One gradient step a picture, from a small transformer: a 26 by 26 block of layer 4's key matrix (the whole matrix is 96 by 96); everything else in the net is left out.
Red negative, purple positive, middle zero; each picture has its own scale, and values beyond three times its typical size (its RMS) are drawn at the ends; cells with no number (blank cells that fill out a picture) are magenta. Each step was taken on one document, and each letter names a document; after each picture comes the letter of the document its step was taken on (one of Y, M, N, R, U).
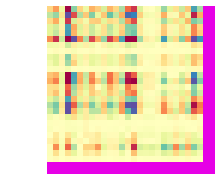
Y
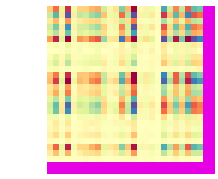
Y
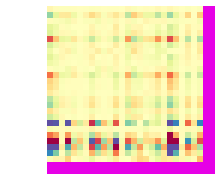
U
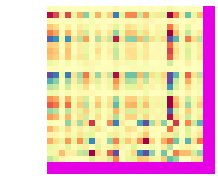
U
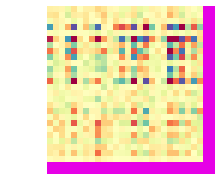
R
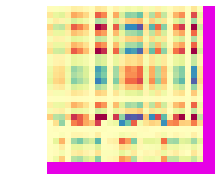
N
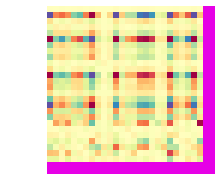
U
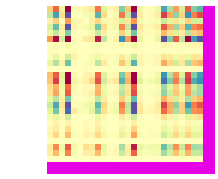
Y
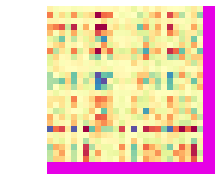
R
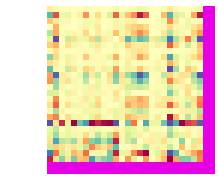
U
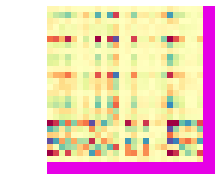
U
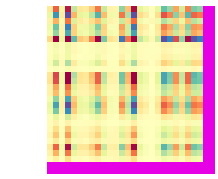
Y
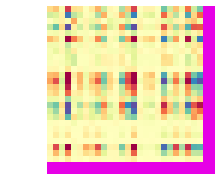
Y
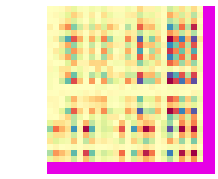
R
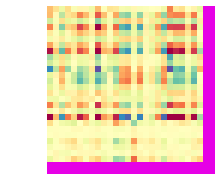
N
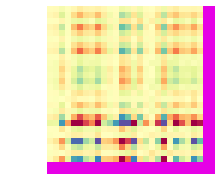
N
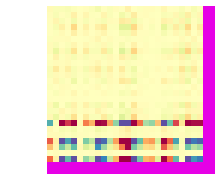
N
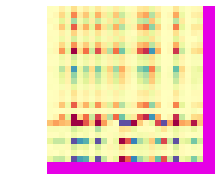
N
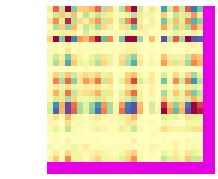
Y
